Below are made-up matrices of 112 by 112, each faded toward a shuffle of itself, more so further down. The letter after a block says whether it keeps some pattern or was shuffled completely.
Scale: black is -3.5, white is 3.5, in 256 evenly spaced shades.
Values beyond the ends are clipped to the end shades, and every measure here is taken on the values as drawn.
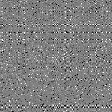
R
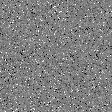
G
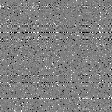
R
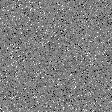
G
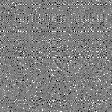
R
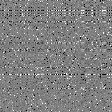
R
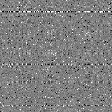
R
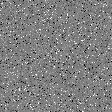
G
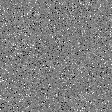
G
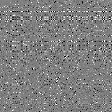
R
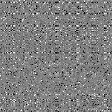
R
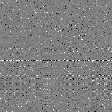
R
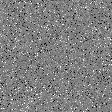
G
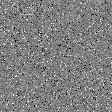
G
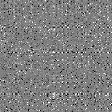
R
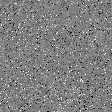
G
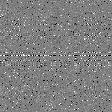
R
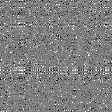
R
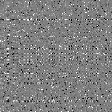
R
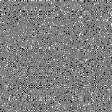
R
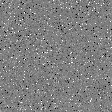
G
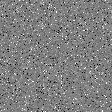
G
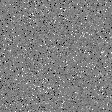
G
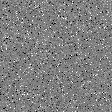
G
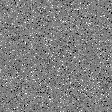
G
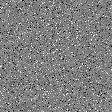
G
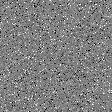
G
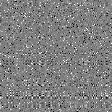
R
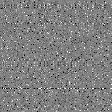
R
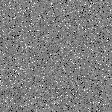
G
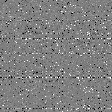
R
